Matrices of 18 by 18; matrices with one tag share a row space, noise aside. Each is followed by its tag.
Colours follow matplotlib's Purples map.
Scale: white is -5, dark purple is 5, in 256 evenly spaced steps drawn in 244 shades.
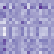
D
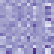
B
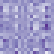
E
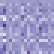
D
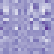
E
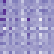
D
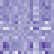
E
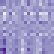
D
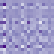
D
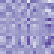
B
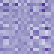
E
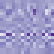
B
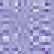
E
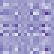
E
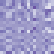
B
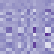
B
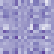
E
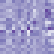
B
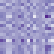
B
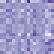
B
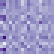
D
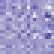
B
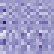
D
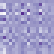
D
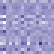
D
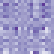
E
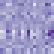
B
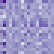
D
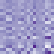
B
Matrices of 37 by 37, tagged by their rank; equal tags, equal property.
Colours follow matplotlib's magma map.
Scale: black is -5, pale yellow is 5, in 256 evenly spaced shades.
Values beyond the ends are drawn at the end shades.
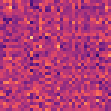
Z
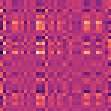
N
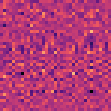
Z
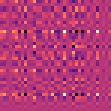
N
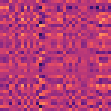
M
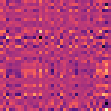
M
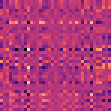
M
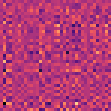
M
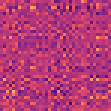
Z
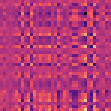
N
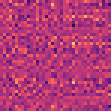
Z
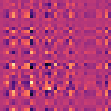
N
